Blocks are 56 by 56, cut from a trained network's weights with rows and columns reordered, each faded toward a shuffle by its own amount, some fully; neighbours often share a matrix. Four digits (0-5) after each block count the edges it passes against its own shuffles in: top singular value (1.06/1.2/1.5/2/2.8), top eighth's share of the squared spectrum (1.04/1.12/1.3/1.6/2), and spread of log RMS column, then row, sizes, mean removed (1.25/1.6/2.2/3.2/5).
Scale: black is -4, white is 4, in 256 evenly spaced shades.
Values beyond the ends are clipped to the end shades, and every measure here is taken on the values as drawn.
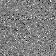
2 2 0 1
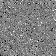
1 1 0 1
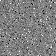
0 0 0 0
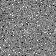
1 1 0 0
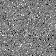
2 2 0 1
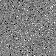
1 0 0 0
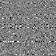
3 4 1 3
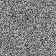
0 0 0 0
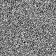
0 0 0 0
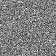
2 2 0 0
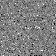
2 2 0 1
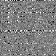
4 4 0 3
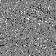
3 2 0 2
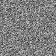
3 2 0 0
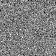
0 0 0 0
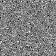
2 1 0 1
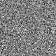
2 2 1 1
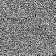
3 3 0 1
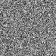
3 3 0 0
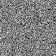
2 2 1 0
